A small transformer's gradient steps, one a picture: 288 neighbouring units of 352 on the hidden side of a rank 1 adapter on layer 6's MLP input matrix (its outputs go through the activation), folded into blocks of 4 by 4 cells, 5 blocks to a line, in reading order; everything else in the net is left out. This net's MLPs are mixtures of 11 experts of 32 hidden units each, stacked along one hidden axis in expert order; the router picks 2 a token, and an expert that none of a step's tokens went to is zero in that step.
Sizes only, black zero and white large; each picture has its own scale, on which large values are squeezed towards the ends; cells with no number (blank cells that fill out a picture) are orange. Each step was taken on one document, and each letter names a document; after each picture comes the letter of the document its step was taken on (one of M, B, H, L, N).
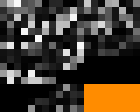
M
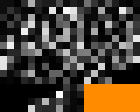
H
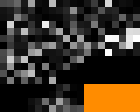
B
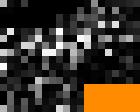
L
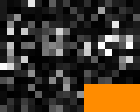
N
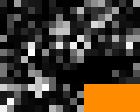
L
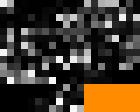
M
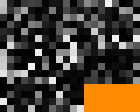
M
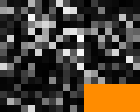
H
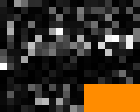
B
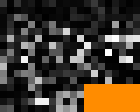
B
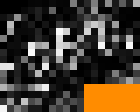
L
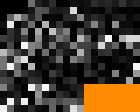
L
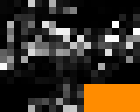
B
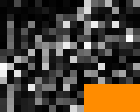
B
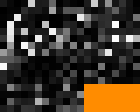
B
